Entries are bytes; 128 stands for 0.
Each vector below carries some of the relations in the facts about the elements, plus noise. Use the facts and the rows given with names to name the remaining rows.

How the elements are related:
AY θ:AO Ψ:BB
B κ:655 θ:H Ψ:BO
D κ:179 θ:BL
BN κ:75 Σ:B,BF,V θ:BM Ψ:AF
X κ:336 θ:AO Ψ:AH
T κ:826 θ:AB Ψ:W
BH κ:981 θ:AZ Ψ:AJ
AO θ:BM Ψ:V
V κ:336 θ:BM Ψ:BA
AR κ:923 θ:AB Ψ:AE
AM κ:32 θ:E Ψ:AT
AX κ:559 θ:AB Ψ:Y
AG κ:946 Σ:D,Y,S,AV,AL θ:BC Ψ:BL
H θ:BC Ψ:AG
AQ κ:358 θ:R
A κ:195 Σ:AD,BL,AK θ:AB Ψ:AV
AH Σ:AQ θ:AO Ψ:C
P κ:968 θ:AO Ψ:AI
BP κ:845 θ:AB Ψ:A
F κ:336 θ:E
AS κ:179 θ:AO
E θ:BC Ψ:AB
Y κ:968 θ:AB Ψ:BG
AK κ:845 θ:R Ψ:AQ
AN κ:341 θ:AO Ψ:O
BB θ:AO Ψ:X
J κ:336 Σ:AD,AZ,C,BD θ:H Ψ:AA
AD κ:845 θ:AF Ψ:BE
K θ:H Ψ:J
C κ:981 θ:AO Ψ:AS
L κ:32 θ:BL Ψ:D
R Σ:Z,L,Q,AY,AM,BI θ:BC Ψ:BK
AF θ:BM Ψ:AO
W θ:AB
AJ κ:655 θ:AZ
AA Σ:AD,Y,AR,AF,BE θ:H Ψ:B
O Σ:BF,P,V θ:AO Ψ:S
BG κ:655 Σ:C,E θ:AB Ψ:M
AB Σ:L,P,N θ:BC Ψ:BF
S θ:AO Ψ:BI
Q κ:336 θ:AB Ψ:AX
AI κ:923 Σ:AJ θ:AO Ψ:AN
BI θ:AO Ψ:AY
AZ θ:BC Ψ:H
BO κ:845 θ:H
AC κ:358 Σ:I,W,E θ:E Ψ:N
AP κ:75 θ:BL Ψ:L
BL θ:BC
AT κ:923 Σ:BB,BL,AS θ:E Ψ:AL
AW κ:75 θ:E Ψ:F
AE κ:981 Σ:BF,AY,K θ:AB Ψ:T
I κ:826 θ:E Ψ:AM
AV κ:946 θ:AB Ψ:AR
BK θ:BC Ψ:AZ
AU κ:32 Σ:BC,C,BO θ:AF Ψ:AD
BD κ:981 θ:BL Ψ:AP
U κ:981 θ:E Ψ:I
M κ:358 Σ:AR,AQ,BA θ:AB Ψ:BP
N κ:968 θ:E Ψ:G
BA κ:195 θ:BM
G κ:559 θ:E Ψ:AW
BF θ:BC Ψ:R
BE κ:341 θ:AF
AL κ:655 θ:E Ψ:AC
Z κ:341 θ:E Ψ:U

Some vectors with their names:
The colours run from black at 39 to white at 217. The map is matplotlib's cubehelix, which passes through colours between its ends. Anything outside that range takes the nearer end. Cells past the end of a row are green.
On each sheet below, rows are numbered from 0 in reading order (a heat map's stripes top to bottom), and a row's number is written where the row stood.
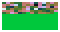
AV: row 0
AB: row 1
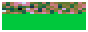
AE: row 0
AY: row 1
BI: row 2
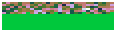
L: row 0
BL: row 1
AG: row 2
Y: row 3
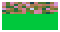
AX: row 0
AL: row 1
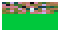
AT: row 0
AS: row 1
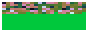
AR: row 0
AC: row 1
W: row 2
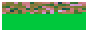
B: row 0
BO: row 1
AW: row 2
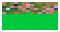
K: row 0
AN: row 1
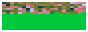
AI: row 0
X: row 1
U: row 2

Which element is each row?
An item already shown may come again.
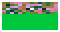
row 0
BN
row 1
Y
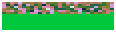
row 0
J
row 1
E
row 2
BG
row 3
Z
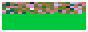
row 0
O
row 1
D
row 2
BD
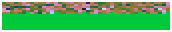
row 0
F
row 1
I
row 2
AP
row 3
BE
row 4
BK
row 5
AK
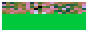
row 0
BA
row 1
C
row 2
Z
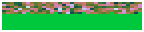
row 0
AQ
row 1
AJ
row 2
AG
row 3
G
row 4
S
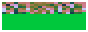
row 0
AG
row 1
BO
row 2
AG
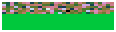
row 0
M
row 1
AD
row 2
P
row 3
A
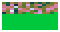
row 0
AA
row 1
S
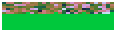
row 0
AW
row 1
V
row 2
BN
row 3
AU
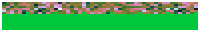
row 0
AH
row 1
BN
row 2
D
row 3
BB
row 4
G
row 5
T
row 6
BN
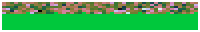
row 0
V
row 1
N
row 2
H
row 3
BP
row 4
W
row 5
AF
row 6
Q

